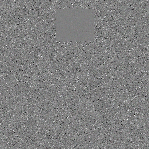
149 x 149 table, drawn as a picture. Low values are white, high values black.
The halves do not mirror each other. In the top middle lies a patch that is calmer than the rest. No single row or column stands out from its neighbours. The top middle is the calmest part. The grain is fine, like static. A few values lie far out on both sides of the bulk.
